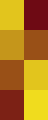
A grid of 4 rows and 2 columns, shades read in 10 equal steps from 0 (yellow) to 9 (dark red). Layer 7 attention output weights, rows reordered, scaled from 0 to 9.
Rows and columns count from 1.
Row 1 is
1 9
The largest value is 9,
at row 1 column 2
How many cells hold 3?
1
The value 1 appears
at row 1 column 1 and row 3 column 2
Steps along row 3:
down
